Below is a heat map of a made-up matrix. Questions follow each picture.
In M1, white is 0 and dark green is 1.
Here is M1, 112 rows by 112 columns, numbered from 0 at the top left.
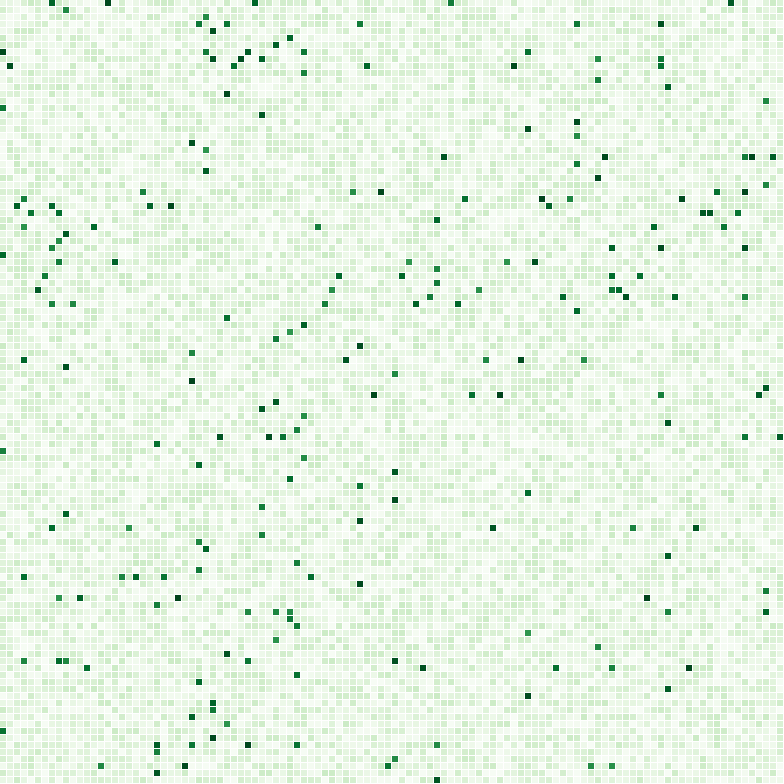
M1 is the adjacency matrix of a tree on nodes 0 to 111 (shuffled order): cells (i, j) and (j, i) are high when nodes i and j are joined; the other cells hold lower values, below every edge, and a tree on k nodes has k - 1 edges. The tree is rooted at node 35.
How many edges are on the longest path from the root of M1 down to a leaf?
4
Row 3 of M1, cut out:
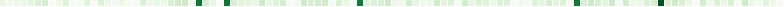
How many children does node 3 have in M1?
4
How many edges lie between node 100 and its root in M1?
4
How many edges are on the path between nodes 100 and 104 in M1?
7
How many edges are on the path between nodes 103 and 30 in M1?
5
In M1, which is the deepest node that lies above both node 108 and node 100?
94
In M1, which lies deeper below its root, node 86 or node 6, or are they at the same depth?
the same depth
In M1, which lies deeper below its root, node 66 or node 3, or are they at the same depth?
node 66
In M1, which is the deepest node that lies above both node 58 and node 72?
37
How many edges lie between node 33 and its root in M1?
3
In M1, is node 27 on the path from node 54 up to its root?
yes
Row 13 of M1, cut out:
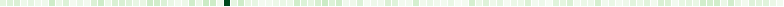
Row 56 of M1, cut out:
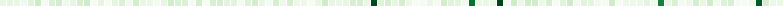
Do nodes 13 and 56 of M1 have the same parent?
no
